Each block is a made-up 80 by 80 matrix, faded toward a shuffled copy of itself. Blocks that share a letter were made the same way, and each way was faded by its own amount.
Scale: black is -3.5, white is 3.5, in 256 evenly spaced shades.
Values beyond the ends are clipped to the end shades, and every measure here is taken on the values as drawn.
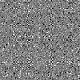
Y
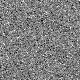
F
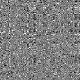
Y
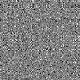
Y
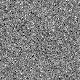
F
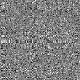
Y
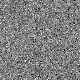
F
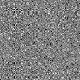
Y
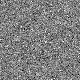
F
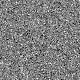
F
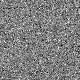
F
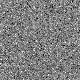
F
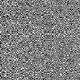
Y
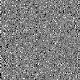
Y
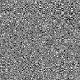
Y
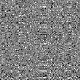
Y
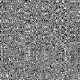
Y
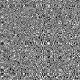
Y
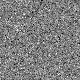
F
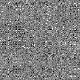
Y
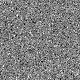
F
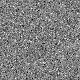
F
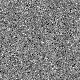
F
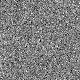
F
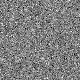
F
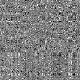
Y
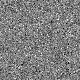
F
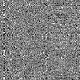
Y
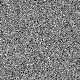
F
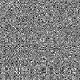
Y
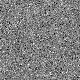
F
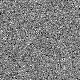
F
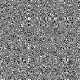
Y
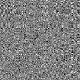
Y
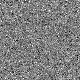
F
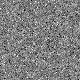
F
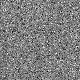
F
